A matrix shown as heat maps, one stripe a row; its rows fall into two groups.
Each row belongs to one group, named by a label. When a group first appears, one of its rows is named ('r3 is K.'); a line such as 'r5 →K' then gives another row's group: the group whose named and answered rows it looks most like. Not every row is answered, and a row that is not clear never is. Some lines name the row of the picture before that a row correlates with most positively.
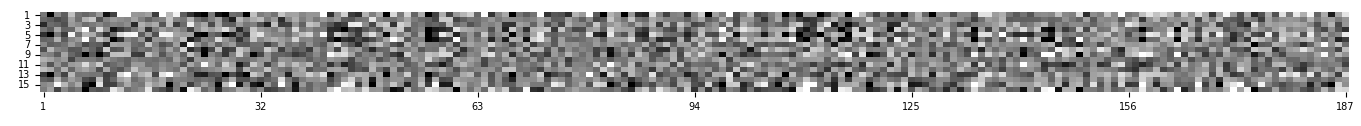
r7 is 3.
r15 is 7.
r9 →3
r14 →7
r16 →3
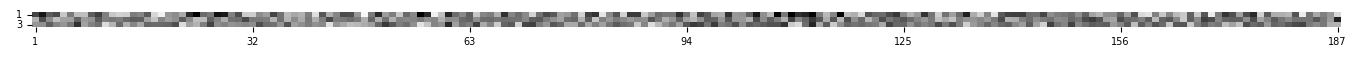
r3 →3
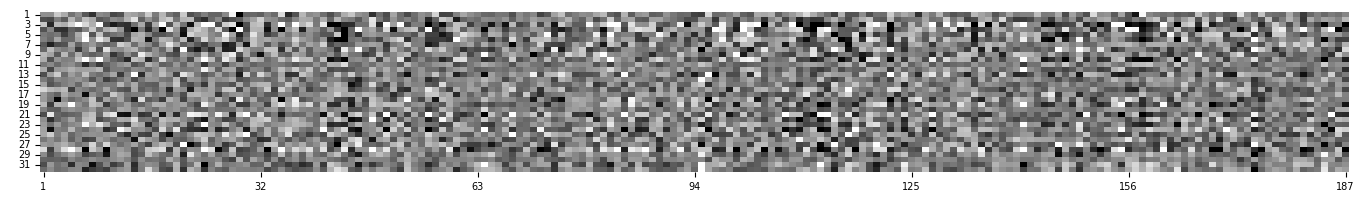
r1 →7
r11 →3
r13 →7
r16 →7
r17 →3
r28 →3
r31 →3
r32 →3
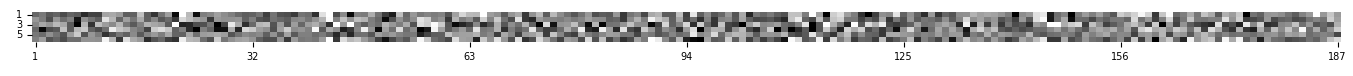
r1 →3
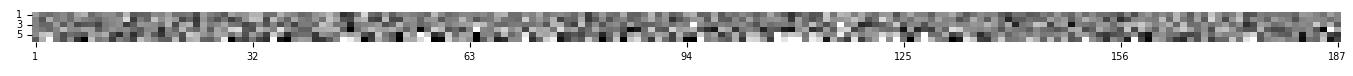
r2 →7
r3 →3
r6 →7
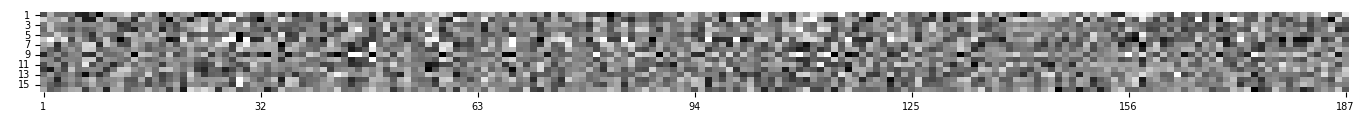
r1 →3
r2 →7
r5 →7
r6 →7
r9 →7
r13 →3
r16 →3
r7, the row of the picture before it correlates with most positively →1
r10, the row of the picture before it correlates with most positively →1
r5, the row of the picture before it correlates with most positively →6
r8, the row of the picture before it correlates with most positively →1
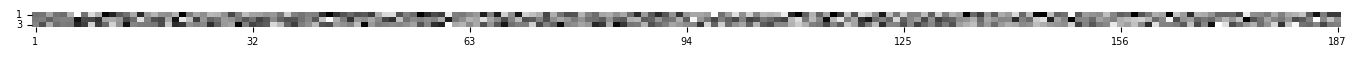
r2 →3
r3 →7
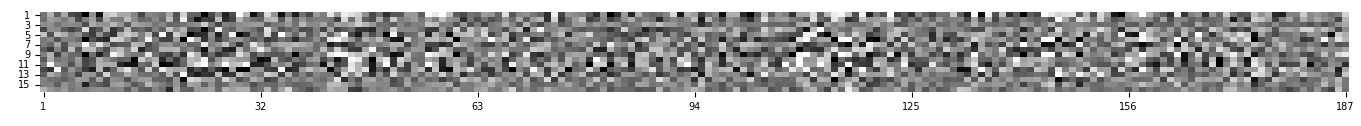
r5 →7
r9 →3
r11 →7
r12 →7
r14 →3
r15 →3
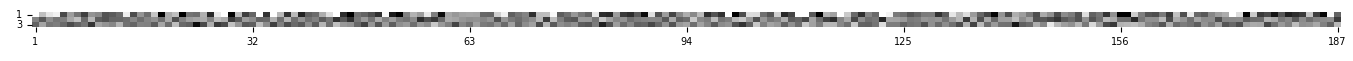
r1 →7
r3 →3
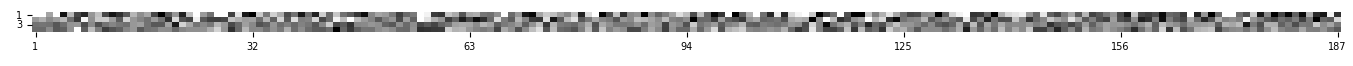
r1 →7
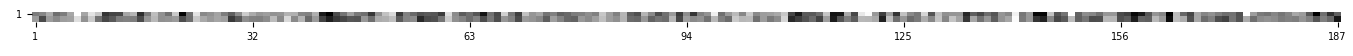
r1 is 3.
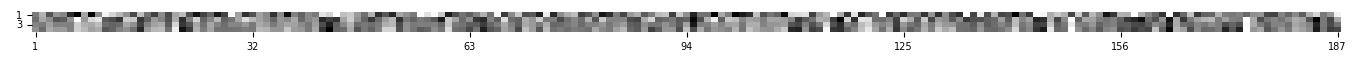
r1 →3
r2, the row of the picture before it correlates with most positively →1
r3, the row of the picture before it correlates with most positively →1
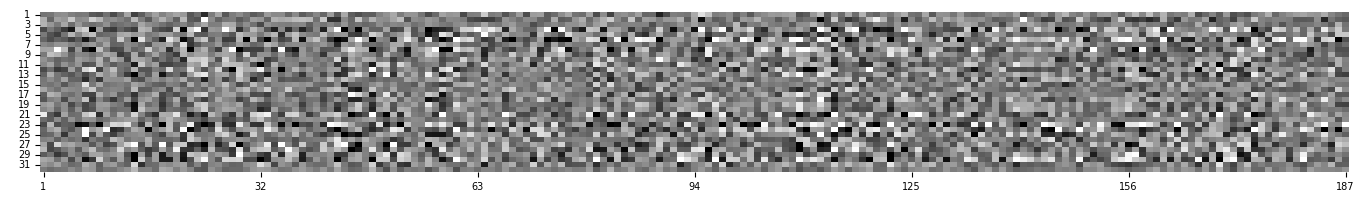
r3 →7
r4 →3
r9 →7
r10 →3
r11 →7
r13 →7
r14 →3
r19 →7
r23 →3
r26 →3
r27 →7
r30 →7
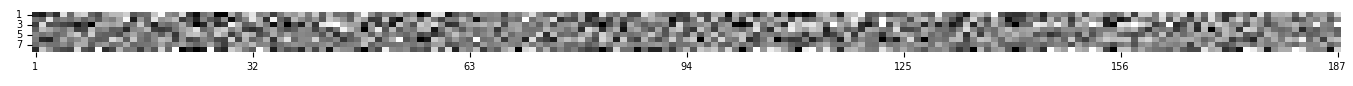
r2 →7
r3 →3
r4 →7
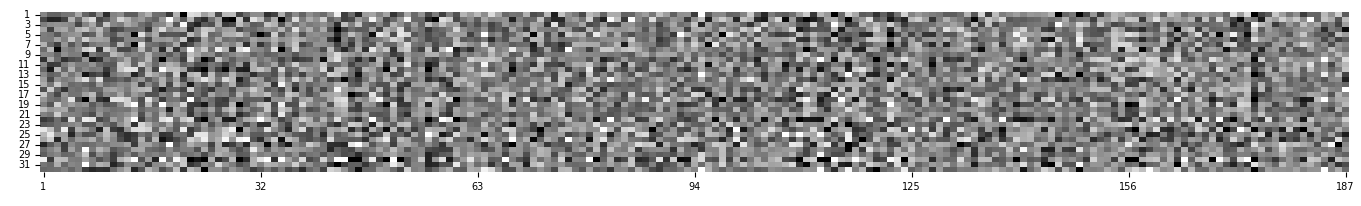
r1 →3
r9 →3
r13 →3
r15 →7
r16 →3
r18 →3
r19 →7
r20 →7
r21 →7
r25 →7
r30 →7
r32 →3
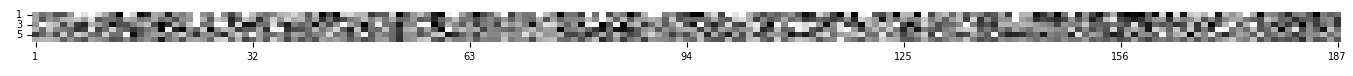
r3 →7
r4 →7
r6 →7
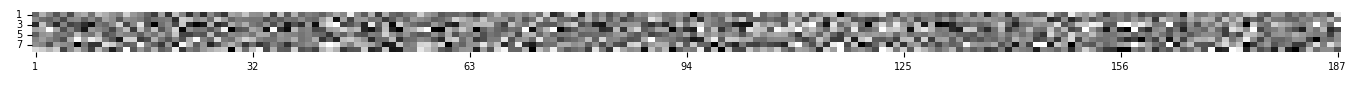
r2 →3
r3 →3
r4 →7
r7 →3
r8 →7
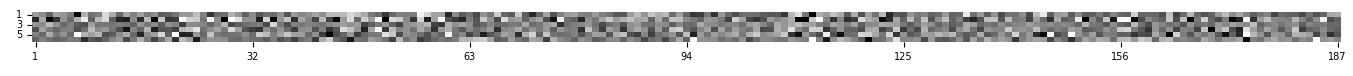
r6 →3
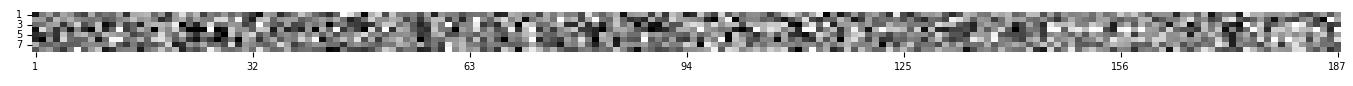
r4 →3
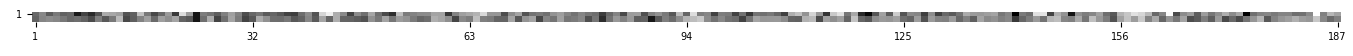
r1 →3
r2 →3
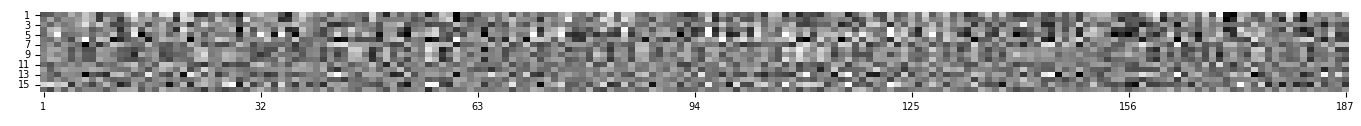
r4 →7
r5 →7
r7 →3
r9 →7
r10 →7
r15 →7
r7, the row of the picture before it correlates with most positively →1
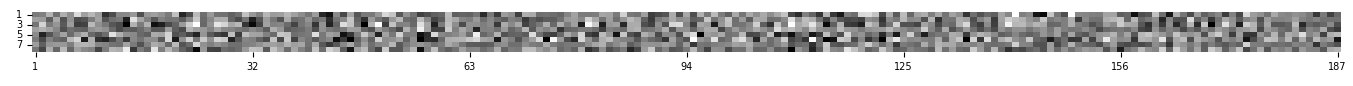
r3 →7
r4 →7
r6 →3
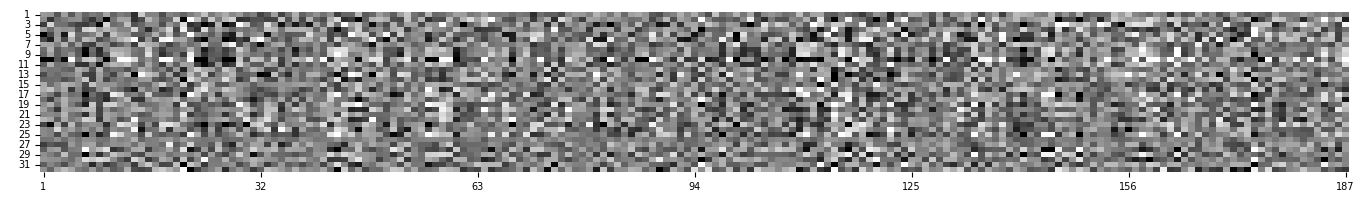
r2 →3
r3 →3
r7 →7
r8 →3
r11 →3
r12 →3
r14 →3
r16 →7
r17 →3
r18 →3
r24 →7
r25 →3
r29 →3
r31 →3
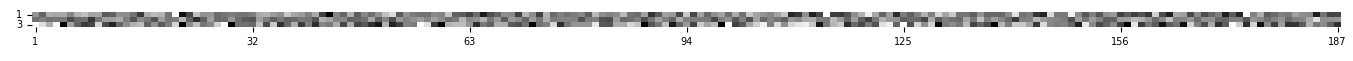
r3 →7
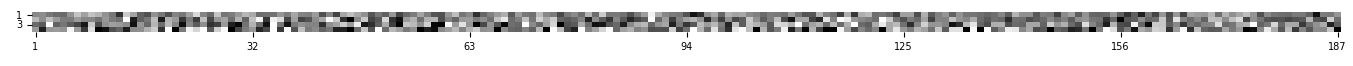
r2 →7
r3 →7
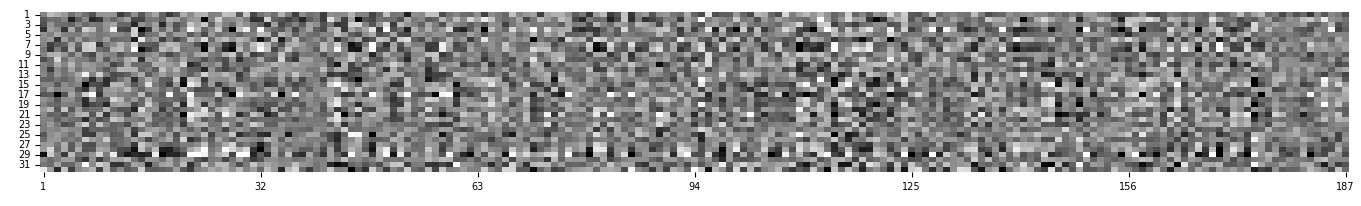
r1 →7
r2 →3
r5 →7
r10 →7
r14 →3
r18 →3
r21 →3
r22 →3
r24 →3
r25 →7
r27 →7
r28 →7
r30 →3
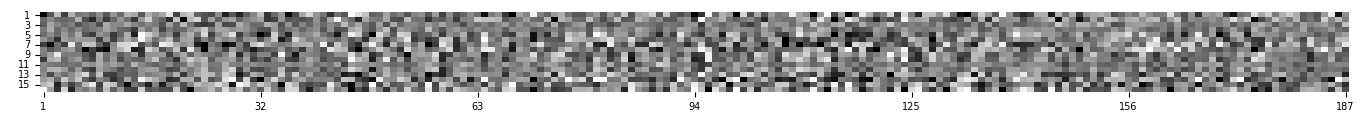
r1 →7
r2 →3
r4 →7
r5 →7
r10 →7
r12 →7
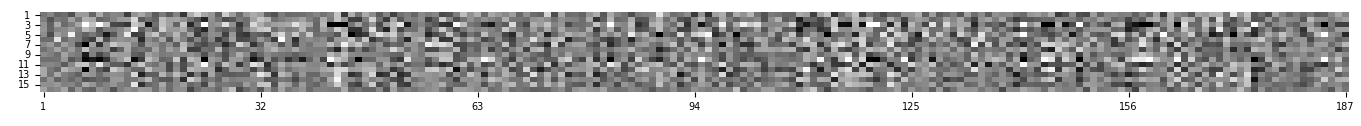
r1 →3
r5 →3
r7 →3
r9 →3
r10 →3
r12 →3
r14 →3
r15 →7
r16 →7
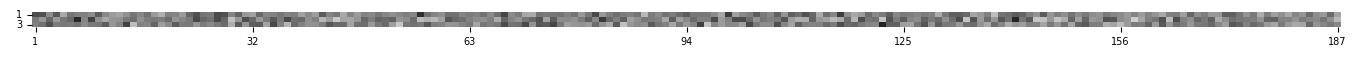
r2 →3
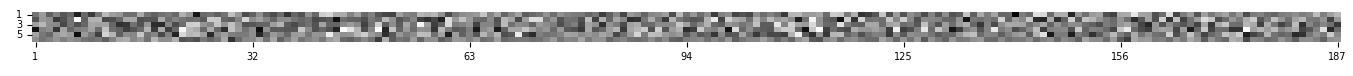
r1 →3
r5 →3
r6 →7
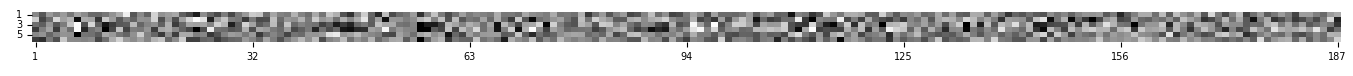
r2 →3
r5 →3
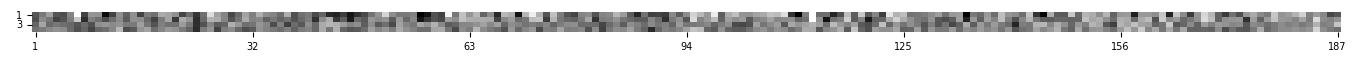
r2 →3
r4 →3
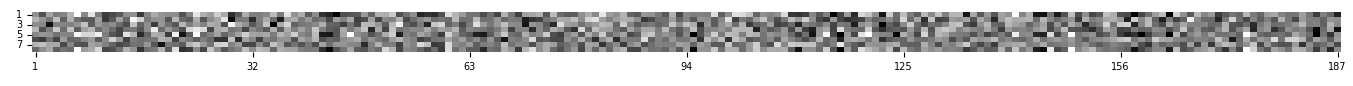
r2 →7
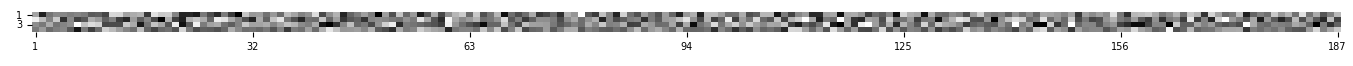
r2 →7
